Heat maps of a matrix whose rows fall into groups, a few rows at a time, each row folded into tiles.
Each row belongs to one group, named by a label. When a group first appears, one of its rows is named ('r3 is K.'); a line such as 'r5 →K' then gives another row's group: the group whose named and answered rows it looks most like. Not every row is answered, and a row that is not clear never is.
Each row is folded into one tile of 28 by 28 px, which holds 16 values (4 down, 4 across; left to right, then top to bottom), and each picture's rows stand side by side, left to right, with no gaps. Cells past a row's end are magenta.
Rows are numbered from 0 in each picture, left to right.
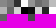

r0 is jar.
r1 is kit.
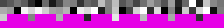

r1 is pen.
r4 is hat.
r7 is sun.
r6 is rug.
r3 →sun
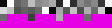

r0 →sun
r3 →jar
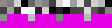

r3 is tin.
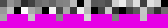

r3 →hat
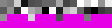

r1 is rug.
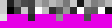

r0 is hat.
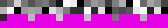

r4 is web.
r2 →tin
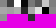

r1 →sun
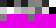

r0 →pen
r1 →jar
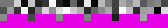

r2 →pen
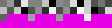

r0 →jar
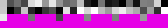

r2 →kit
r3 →pen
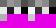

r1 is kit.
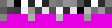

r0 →web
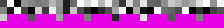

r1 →kit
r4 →sun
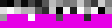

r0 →pen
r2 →kit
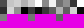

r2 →jar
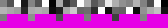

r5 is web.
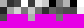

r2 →web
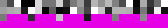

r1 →sun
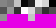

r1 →tin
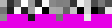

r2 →jar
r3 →hat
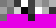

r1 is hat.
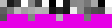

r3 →web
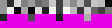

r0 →sun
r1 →kit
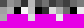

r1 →hat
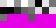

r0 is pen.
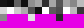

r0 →pen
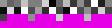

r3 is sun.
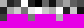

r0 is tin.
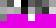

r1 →rug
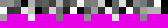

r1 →hat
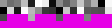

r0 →kit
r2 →kit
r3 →web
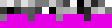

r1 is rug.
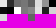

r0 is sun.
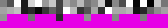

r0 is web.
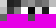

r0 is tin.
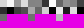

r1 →jar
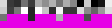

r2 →tin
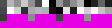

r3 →pen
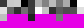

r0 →tin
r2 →web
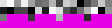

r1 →kit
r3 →sun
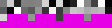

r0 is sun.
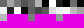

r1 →web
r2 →pen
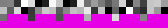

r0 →jar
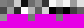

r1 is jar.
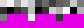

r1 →hat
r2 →sun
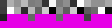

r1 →jar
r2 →jar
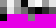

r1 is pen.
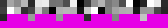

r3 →sun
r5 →tin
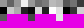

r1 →kit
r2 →hat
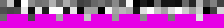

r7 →hat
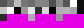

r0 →sun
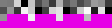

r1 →hat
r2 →hat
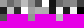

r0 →kit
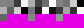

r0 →jar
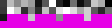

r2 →pen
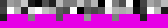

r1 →pen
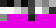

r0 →pen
